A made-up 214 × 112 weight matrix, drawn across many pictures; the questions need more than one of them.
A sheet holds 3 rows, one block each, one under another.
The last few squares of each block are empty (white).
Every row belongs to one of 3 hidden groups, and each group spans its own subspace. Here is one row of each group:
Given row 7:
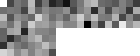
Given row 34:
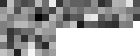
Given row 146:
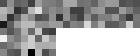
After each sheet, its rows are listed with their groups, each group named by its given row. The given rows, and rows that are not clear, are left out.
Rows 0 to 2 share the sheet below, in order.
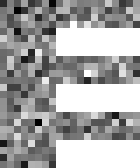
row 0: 146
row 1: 34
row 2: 34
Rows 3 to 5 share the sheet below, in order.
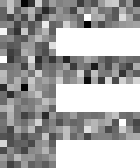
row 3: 34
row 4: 7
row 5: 34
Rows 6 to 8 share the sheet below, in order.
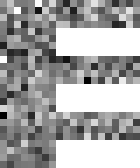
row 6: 34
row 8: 7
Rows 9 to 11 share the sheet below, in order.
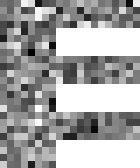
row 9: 34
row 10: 146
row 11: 146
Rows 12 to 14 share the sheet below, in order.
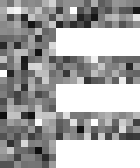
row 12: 146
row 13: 7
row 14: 7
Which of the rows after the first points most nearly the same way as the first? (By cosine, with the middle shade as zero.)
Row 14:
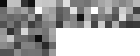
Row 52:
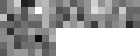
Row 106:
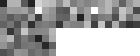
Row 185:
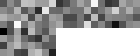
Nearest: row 106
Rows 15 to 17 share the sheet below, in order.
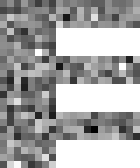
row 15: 146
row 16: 34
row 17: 34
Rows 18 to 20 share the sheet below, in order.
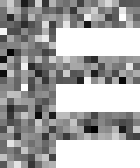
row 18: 34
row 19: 7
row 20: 34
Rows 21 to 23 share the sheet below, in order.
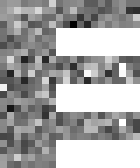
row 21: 146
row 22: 34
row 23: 34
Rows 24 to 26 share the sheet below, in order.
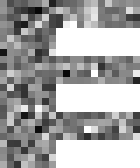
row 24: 146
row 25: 146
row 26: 34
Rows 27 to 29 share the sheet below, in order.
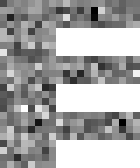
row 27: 146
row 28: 146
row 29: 34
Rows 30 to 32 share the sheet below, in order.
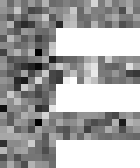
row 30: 146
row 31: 146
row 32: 34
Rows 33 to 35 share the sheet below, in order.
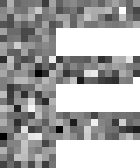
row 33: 34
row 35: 146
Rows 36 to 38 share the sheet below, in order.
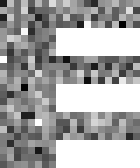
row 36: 7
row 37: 7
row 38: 7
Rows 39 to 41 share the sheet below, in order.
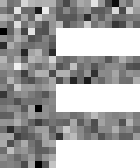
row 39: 34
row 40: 146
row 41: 146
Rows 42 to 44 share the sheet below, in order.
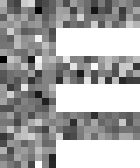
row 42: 7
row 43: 7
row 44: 146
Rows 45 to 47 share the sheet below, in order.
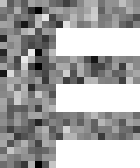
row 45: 146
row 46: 7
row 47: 146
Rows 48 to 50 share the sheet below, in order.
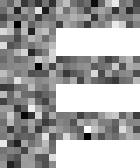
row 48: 34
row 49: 34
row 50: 34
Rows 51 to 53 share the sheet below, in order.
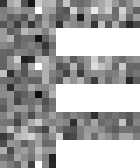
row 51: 7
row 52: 7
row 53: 146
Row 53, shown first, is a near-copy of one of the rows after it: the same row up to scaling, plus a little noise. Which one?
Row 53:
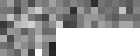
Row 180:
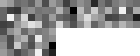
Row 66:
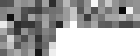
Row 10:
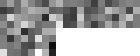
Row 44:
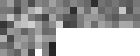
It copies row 44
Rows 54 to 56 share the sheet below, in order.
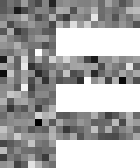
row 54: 146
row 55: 7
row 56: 34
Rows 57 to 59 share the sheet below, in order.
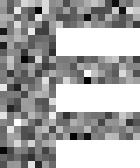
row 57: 34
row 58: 34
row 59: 146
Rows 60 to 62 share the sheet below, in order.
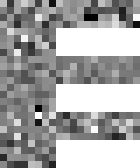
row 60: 34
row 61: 146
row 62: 34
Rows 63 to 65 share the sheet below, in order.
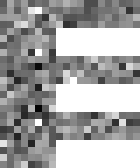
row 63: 146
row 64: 146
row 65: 34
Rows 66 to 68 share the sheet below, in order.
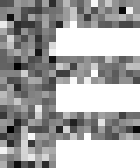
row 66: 146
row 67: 146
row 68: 146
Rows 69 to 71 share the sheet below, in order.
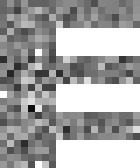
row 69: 146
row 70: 146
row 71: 146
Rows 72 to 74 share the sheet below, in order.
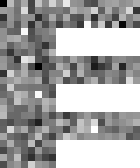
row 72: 7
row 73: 7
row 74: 146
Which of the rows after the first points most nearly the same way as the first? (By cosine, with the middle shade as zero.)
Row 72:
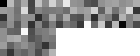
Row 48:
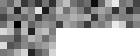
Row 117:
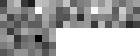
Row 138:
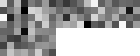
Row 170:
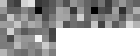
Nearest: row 117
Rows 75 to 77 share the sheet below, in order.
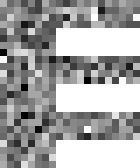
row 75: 146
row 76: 7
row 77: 34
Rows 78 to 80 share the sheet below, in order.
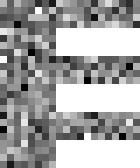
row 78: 34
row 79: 7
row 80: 7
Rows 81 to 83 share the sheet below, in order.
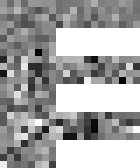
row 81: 146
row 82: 7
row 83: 146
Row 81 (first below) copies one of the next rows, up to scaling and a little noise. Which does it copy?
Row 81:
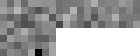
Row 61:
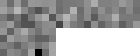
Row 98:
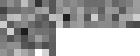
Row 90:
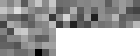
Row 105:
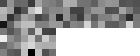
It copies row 61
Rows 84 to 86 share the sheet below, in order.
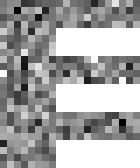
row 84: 34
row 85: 7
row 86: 34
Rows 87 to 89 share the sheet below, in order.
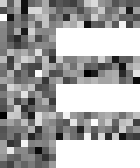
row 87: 7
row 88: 34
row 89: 7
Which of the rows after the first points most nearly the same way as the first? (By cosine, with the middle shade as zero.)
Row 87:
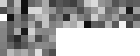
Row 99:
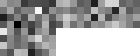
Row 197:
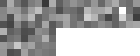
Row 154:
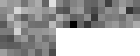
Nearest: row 197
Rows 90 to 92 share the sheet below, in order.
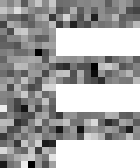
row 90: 146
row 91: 146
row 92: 146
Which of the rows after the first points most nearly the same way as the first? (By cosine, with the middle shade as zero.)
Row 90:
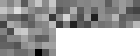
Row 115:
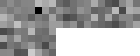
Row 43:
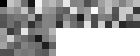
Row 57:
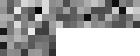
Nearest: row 43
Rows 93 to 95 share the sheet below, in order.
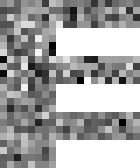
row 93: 146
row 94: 7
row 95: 34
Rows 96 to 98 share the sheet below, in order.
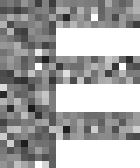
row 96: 146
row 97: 34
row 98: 146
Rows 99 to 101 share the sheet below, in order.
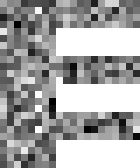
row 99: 34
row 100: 146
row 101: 34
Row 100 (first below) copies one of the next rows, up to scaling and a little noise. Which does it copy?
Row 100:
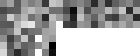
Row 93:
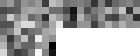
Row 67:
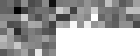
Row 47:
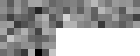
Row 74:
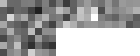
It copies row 93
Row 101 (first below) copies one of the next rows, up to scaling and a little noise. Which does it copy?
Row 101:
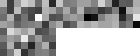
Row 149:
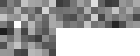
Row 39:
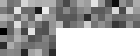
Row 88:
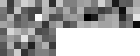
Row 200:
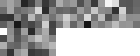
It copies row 88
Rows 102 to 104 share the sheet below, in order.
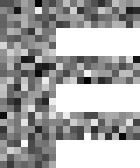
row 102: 34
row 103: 34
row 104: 7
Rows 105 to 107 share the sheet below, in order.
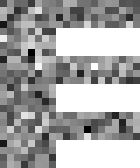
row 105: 146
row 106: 7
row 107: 34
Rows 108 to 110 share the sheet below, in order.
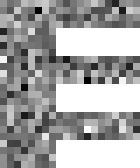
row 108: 34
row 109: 7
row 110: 34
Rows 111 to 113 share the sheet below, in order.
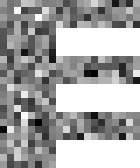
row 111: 34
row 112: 34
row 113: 7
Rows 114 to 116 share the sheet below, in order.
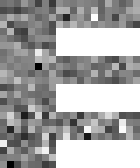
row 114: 146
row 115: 34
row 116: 34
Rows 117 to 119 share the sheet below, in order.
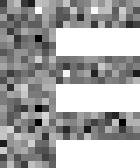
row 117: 7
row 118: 146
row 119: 34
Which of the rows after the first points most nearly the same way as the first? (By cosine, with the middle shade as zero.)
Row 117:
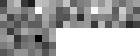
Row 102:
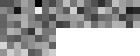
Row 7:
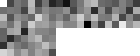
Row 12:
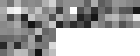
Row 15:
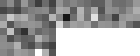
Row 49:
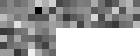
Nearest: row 12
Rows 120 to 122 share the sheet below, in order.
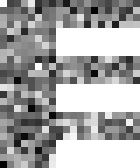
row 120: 7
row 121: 34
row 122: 146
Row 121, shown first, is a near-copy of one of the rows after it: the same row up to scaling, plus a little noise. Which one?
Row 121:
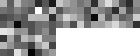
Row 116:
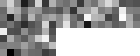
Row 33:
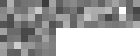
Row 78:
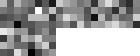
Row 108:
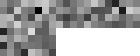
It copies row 78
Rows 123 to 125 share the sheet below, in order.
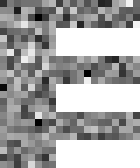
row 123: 34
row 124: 34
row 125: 34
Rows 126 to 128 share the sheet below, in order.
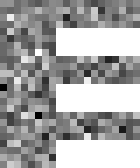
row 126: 146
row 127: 34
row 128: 34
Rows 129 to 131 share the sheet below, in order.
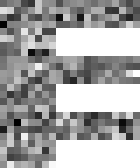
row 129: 146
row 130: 146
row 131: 34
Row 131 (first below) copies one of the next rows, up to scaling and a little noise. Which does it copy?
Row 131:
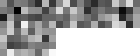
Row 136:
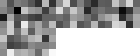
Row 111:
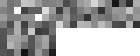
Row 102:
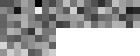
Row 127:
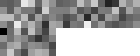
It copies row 136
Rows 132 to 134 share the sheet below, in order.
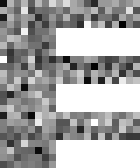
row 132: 7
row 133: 7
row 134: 7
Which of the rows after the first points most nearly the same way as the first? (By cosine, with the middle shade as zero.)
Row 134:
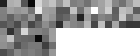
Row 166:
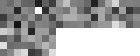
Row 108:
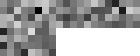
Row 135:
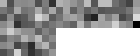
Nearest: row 166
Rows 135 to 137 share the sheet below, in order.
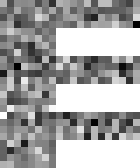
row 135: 34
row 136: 34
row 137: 7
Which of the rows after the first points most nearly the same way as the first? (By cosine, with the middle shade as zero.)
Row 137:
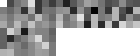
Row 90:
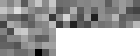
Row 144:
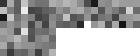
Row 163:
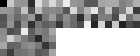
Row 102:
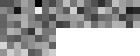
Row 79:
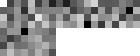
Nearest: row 79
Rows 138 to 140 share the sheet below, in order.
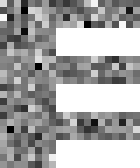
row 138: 7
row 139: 34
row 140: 146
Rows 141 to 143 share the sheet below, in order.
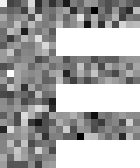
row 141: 7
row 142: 146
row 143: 7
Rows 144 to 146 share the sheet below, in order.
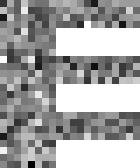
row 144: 7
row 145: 7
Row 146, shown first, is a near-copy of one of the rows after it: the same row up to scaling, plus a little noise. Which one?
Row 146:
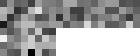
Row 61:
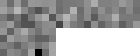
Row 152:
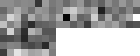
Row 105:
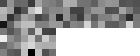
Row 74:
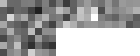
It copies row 105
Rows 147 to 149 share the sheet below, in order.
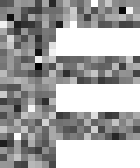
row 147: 146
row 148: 34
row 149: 34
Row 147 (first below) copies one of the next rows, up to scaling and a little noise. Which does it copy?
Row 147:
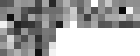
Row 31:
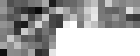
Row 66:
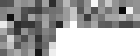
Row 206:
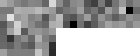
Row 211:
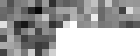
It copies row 66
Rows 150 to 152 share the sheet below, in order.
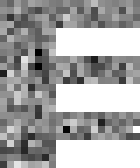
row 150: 146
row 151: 7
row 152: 146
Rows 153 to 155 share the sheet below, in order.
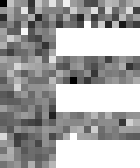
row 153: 7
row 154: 146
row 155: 146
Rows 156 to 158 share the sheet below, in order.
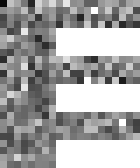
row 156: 7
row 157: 7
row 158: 34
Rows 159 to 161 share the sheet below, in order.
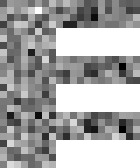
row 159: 146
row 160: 34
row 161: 34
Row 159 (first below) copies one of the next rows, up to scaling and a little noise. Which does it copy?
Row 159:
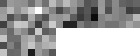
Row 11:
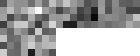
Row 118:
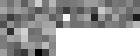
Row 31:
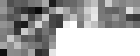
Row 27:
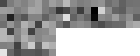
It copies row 11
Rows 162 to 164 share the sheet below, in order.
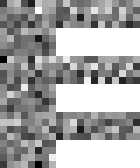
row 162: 7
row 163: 7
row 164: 146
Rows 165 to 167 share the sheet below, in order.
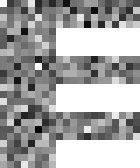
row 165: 7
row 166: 34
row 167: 34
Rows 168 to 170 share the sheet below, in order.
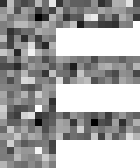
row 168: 34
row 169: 146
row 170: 7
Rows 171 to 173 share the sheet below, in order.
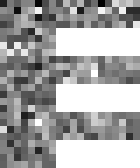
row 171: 34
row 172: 146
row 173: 7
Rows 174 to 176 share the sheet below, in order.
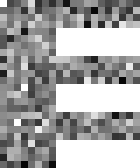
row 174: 7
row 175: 7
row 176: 34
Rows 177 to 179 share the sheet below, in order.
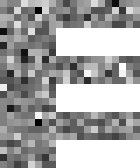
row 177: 34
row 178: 34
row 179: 34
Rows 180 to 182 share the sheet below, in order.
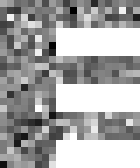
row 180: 146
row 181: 146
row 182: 146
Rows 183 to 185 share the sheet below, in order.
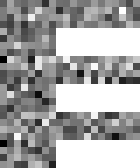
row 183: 34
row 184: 7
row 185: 34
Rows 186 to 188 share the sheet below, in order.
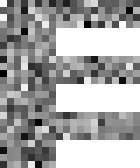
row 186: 7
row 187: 7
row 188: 146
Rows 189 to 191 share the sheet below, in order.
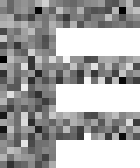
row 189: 34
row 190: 7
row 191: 7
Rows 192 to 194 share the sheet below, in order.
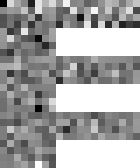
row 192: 7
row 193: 146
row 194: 146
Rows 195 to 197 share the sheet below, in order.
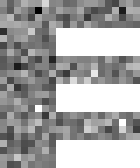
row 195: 34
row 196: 146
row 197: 34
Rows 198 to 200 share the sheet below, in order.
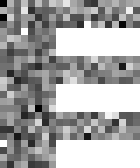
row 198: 7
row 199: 146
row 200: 34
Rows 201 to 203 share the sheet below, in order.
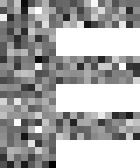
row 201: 7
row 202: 34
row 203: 34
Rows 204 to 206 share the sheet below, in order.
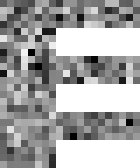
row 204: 146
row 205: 7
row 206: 146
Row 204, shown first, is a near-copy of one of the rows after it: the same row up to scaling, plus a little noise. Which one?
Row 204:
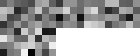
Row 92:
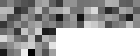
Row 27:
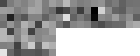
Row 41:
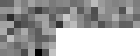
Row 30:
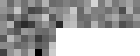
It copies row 92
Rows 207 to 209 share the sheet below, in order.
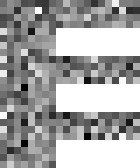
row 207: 34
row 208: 7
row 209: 7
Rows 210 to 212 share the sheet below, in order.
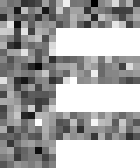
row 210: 34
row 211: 146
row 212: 7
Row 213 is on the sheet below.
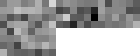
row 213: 146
